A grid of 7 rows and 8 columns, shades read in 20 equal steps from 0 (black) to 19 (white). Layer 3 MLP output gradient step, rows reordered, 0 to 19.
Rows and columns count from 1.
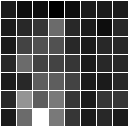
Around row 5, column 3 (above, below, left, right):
5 7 3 7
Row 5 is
2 3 7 7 5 2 2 3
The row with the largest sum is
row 7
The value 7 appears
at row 5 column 3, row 5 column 4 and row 6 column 3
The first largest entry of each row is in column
1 4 3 2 3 2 3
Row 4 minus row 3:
1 3 -1 -1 1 0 0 0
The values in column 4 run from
0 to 9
